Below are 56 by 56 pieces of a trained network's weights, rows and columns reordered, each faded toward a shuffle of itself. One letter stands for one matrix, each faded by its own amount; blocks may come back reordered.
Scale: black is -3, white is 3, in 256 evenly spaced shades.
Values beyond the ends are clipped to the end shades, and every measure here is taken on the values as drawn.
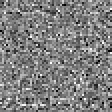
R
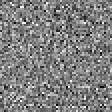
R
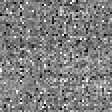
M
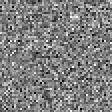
R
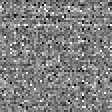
M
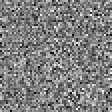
R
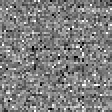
M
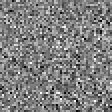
R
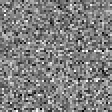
R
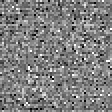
M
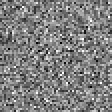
R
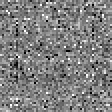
M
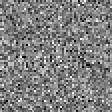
R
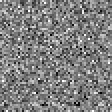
R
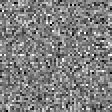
R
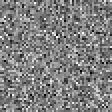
R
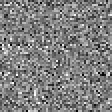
R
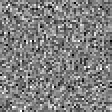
R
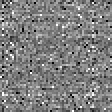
M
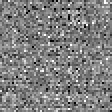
M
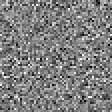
R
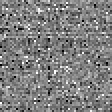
M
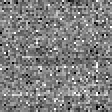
M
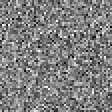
R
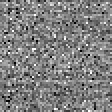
M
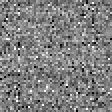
M
